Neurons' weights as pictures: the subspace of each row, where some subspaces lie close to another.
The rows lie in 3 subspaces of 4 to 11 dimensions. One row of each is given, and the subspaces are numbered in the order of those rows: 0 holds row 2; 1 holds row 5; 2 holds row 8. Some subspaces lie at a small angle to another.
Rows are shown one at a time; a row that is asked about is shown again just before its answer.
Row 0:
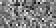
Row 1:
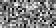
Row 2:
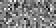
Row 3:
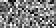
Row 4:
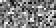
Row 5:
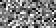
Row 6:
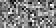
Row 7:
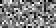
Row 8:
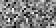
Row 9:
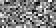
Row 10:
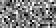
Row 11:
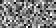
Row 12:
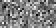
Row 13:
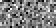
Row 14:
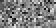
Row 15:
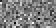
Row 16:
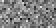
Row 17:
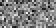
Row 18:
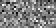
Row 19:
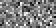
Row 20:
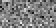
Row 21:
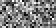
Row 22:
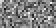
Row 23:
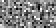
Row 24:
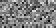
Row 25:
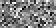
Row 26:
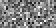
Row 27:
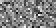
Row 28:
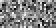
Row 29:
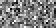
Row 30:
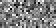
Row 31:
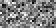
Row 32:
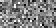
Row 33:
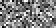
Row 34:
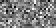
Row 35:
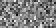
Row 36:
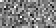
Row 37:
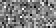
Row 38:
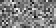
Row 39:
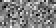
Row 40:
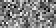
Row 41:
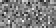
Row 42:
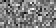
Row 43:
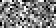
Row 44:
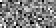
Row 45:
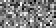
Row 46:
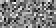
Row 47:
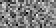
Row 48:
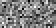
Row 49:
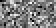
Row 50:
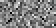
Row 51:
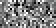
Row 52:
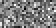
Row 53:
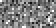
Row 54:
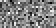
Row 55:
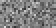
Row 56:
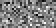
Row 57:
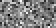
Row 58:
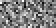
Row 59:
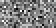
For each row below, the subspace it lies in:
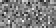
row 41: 1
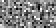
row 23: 1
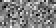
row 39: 0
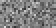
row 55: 2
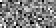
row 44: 1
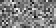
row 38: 2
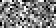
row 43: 2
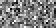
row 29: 2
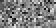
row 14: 1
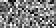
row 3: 1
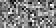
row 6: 1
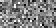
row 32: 2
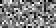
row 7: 2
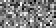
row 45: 1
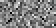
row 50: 1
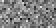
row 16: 2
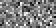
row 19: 1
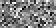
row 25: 2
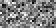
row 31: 2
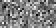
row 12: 0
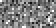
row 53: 1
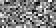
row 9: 2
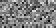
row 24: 1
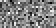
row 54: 1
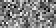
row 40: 0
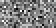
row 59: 2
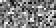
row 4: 1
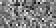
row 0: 0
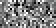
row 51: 0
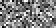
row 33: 2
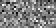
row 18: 2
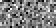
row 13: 0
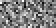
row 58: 2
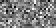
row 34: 0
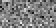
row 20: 2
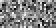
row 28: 2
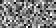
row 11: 2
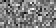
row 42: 1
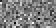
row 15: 1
